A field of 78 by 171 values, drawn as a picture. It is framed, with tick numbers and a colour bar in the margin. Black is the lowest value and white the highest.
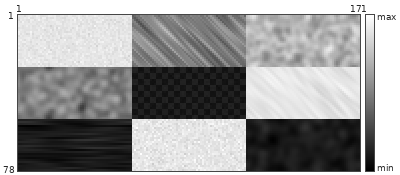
The table splits into 3 rows of 3 panels. Panel 1,1: very high, fine-grained, faint in contrast. Panel 1,2: middling, slanting down to the right. Panel 1,3: high, blotchy. Panel 2,1: middling, blotchy. Panel 2,2: very low, checkered, faint in contrast. Panel 2,3: very high, slanting down to the right, faint in contrast. Panel 3,1: very low, streaked across, faint in contrast. Panel 3,2: very high, fine-grained, faint in contrast. Panel 3,3: very low, blotchy, faint in contrast.
